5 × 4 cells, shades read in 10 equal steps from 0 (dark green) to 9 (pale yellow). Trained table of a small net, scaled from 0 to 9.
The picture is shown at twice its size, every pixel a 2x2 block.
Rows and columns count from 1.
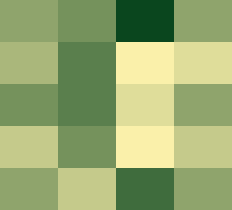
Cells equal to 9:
2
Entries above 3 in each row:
3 3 3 4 3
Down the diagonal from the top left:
5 3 8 7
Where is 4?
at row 1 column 2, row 3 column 1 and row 4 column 2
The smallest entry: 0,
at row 1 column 3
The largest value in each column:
7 7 9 8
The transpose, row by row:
5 6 4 7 5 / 4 3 3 4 7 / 0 9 8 9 2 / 5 8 5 7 5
